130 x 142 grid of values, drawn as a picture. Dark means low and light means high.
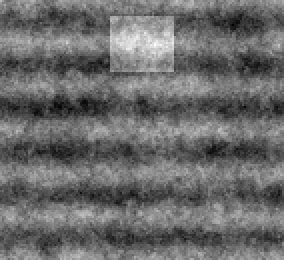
On average the colour sits 40% of the way up the scale. Horizontal stripes repeat 6 times down the table. In the top middle lies a patch that is higher than the rest. The ninth with the highest average is the top middle.
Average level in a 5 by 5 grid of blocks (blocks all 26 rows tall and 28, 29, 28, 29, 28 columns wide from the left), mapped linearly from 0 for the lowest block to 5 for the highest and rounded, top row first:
22521 / 10310 / 00110 / 11111 / 22122
